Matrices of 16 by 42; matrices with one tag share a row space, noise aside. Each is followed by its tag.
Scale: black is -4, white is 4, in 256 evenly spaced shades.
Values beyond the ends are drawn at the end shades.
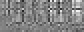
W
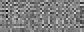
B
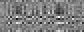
W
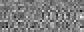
B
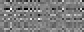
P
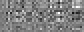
W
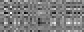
P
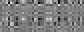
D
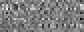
B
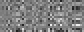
W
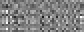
B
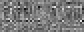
P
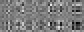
W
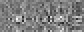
W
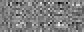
W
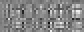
W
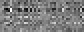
P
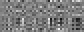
W
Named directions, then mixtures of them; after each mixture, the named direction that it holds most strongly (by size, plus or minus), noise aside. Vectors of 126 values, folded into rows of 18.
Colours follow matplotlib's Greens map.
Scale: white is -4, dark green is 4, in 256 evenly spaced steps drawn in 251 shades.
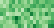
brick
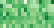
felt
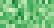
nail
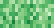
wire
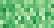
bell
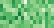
nail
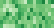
bell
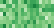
felt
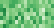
bell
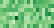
wire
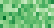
wire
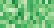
nail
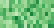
brick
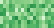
brick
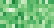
nail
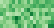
brick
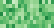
nail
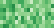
bell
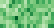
brick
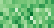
brick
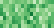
wire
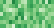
nail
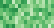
nail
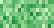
wire
